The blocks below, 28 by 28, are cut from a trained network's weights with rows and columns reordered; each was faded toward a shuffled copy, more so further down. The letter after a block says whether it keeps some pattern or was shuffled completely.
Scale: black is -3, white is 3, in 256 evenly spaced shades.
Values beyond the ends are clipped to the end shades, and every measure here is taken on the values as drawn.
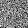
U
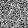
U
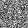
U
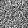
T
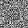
T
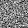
U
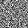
T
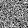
U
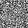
U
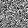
U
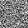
T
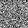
U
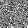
T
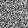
U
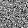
U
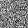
T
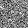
U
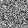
U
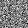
U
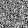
T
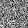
T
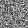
T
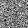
U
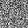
T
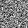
U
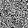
U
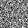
U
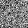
U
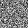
T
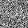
U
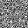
T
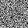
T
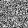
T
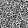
U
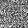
U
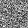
U
